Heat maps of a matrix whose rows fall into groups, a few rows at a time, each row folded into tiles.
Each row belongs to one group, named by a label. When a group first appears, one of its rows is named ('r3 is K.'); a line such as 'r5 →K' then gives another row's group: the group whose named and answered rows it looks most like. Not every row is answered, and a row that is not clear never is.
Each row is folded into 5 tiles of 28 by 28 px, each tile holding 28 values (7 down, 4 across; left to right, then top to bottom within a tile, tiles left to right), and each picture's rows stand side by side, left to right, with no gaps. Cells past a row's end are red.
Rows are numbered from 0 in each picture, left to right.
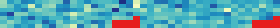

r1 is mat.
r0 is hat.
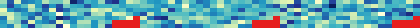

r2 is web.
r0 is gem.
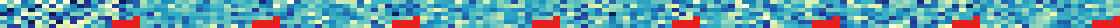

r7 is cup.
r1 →hat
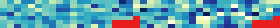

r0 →hat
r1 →cup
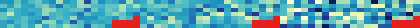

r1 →cup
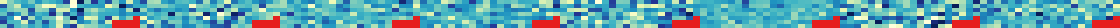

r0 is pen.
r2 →hat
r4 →web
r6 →mat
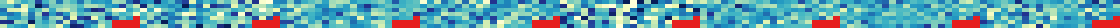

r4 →pen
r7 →gem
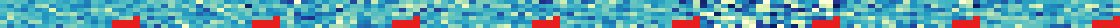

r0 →gem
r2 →cup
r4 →hat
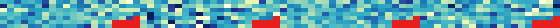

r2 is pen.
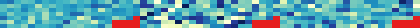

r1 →mat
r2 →hat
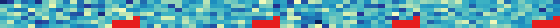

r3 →web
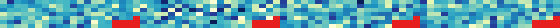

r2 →mat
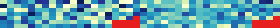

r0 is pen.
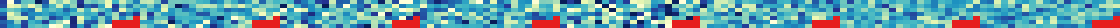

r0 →mat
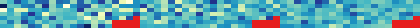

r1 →web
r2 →mat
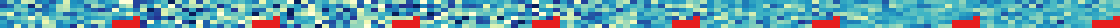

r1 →cup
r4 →cup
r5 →mat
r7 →gem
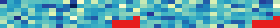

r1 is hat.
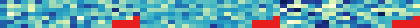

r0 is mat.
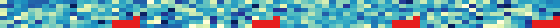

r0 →mat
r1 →mat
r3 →gem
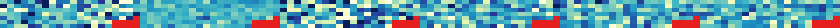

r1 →gem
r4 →mat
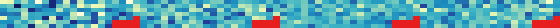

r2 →web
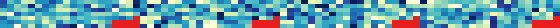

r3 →mat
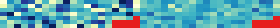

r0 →hat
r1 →hat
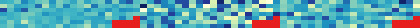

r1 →pen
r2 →hat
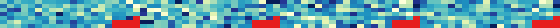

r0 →web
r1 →gem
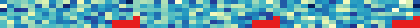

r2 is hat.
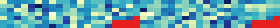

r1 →cup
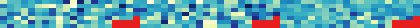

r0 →pen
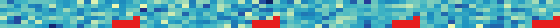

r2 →cup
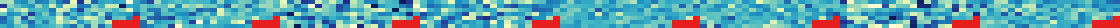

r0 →pen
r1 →cup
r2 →hat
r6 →mat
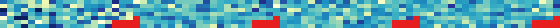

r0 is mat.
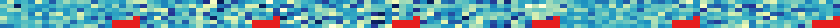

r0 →web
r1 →pen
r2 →mat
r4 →pen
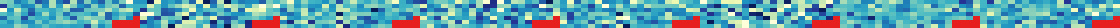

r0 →pen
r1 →cup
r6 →hat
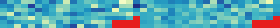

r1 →pen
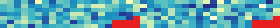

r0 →web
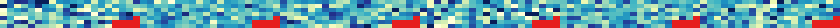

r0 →mat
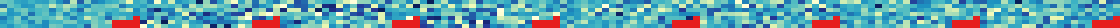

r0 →pen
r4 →web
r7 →gem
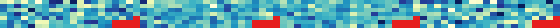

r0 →web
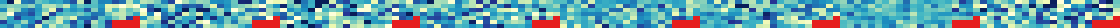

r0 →cup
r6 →hat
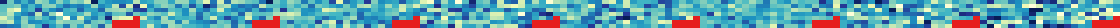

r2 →cup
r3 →web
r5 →hat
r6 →mat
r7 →cup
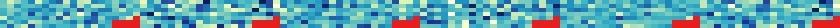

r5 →hat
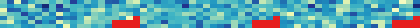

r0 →gem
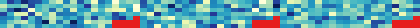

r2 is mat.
